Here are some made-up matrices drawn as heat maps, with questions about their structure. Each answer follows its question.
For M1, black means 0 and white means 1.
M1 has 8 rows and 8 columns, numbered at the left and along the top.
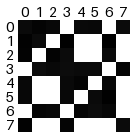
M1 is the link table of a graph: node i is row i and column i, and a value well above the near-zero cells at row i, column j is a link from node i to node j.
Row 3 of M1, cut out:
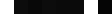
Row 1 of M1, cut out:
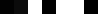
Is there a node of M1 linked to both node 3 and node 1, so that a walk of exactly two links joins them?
no
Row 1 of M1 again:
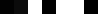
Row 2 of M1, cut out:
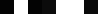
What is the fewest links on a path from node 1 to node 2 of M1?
1
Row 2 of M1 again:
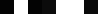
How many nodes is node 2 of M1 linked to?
4
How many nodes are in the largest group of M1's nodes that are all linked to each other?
5
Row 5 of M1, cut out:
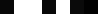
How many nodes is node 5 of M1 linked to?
4
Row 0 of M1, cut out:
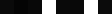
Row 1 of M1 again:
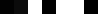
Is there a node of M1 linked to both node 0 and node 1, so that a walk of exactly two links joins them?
no
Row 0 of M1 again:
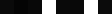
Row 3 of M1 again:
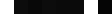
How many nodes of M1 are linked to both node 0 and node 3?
1
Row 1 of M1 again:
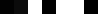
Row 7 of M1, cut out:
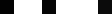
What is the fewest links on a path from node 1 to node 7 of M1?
1
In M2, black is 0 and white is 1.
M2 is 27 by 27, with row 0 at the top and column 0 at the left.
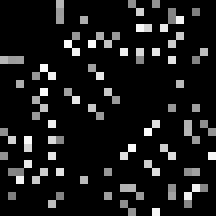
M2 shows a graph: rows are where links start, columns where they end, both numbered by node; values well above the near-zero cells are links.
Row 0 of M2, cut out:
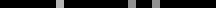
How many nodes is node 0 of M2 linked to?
3
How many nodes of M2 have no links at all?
0
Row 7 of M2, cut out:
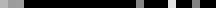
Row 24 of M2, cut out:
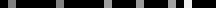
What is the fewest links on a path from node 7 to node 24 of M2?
1
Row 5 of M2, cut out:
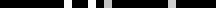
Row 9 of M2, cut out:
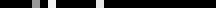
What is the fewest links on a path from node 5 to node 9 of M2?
4
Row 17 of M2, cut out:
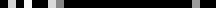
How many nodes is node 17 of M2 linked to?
5
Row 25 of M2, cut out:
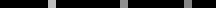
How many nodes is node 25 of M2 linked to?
3
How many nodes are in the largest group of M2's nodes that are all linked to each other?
4
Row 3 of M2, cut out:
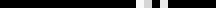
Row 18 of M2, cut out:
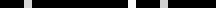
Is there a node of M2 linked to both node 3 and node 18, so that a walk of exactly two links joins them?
yes
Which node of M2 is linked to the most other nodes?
node 21
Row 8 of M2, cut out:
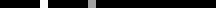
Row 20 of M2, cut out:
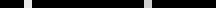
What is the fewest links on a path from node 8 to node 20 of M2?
6
